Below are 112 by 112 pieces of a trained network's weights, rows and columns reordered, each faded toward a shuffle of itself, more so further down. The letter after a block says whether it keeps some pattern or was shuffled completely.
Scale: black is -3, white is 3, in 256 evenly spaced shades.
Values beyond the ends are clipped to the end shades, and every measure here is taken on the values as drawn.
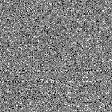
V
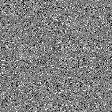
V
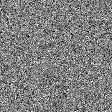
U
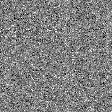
V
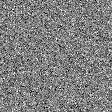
U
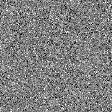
V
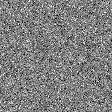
U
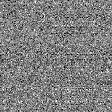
V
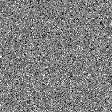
V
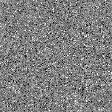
V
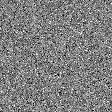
U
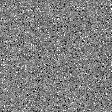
V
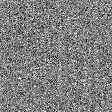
V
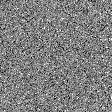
U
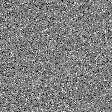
U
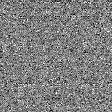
V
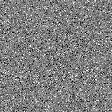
V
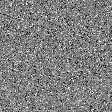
U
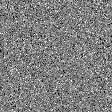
U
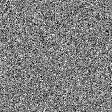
V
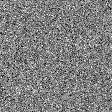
U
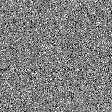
V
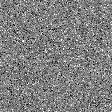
U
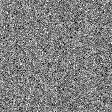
V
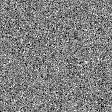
V
